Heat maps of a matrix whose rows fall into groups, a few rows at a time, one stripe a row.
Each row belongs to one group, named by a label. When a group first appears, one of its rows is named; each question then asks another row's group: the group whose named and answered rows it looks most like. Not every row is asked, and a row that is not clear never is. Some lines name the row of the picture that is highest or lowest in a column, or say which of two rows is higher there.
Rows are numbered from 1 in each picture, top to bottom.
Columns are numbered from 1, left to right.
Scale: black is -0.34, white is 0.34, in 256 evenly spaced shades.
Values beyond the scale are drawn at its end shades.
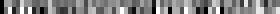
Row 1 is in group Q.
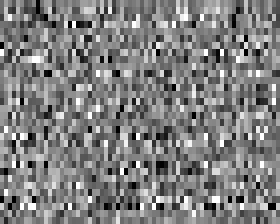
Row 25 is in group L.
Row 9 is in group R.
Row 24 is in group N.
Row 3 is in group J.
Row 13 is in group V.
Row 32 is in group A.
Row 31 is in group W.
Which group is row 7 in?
Q
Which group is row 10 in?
W
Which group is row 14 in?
W
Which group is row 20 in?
N
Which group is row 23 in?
R
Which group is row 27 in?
V
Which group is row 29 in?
Q
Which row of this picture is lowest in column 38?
11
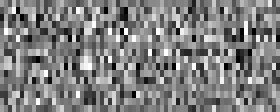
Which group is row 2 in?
Q
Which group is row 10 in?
V
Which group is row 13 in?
W
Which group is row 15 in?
R
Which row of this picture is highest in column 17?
14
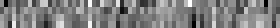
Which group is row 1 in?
A
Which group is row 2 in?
Q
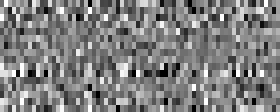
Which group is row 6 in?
R
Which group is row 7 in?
A
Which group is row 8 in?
V
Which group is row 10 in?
N
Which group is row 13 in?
W
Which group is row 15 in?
N
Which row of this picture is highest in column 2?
1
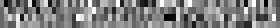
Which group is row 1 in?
A
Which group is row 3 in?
V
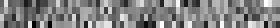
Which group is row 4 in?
A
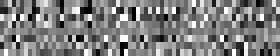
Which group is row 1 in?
W
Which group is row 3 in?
N
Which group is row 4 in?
W
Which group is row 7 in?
Q
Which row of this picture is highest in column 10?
3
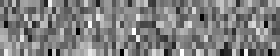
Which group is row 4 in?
A
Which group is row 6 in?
N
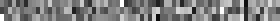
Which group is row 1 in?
L
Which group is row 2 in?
J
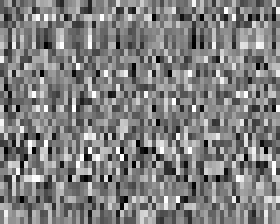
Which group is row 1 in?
W
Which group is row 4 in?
J
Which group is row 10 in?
V
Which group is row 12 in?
J
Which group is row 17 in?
J
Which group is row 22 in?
A
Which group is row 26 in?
R
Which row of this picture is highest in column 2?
31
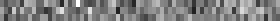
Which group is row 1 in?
V
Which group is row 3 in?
A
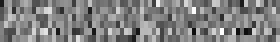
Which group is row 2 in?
W
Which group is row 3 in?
Q
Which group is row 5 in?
J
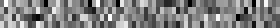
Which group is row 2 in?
R
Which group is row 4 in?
N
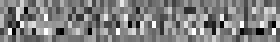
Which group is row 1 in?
N
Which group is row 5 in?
W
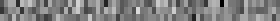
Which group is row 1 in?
Q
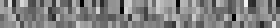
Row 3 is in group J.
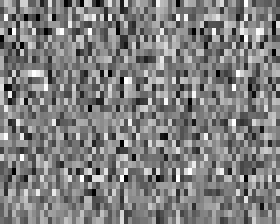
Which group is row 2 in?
Q
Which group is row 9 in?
A
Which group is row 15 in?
J
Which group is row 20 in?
N
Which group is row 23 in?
N
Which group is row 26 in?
L
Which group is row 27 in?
A
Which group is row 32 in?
L
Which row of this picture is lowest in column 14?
3
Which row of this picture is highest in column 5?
18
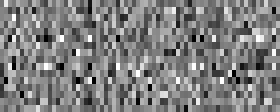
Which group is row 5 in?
J
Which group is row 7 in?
R
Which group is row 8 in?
V
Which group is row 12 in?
J
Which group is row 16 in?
R
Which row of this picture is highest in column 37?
9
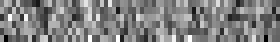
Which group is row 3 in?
J
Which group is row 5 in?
Q
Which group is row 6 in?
A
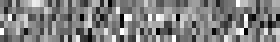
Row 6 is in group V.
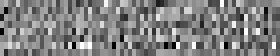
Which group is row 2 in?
A
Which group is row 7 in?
V
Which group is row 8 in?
A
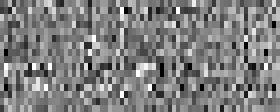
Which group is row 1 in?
W
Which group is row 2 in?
L
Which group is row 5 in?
L
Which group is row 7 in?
L
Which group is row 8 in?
A
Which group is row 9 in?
L
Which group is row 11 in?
N
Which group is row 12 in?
R
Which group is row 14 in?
L
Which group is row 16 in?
Q
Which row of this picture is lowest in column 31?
15
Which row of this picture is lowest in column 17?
13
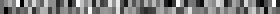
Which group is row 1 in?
V
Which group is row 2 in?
A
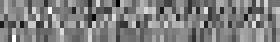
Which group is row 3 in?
R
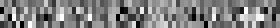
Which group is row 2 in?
Q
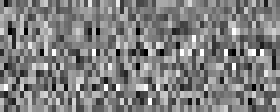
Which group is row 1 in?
A
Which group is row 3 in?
N
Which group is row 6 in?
W
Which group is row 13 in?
N
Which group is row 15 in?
J
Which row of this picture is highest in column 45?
11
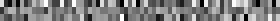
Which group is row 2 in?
Q
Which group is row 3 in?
L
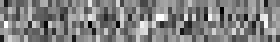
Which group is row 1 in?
A
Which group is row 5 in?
N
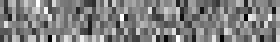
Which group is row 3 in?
L
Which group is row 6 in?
L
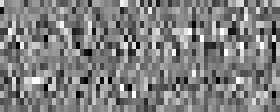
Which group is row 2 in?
Q
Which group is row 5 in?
J
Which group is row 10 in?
J
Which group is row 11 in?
W
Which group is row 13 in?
L
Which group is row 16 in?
A
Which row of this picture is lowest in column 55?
12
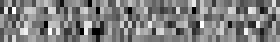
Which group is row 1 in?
W
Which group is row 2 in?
L
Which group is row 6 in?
L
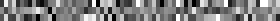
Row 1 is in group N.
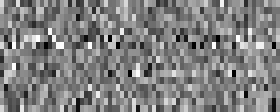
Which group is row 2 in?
N
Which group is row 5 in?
L
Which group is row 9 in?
Q
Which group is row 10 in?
N
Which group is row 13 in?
A
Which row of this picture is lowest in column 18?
1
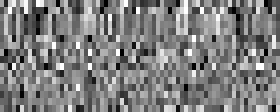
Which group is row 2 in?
J
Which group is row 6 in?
W
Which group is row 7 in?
V
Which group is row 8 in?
A
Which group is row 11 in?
W
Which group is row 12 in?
R
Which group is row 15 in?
L
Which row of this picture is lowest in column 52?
9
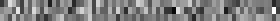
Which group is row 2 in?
V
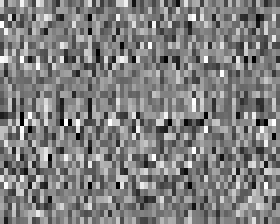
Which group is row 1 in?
N
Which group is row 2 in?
J
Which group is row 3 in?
W
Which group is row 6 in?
V
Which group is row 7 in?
Q
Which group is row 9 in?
N
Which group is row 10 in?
R
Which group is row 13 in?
W
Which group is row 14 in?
J
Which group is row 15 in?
W
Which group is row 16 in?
W
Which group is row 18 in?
V
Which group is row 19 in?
N
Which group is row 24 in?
A
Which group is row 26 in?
N
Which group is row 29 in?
A
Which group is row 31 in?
R
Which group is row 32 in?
A
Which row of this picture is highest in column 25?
23
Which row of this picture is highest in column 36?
27
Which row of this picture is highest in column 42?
17
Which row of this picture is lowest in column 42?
9
